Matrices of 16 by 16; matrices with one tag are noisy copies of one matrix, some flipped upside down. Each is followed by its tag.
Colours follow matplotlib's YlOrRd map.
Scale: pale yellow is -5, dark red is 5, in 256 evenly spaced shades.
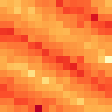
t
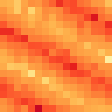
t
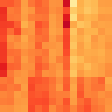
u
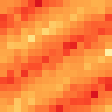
t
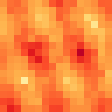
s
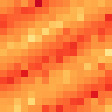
t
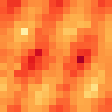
s
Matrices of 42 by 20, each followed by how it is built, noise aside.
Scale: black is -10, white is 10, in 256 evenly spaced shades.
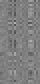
low rank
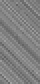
Toeplitz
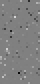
sparse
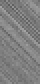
Toeplitz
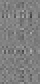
low rank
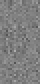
low rank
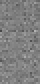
low rank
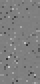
sparse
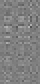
low rank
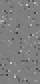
sparse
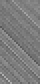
Toeplitz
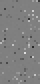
sparse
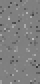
sparse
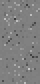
sparse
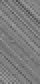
Toeplitz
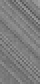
Toeplitz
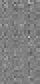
low rank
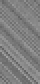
Toeplitz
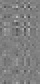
low rank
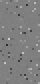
sparse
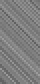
Toeplitz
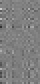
low rank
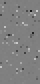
sparse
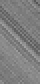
Toeplitz
